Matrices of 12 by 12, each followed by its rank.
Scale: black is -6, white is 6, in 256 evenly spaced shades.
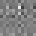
two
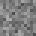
full rank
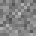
full rank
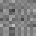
two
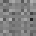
two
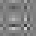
one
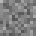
full rank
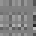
one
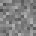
full rank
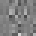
two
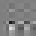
one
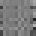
two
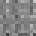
two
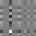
one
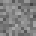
full rank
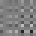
one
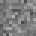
full rank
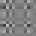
one
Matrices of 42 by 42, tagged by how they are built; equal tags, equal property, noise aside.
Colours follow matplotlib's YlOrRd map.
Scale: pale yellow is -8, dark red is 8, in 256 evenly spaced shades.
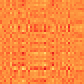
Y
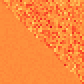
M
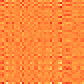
Y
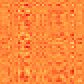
Y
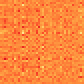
Y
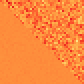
M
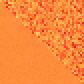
M
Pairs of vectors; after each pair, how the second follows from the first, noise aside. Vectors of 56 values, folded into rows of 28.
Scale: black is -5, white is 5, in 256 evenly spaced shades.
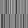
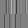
partly zeroed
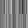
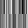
scaled up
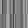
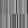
shuffled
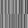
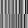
scaled up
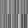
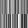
scaled up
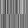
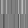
partly zeroed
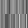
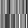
scaled up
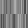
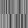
shuffled
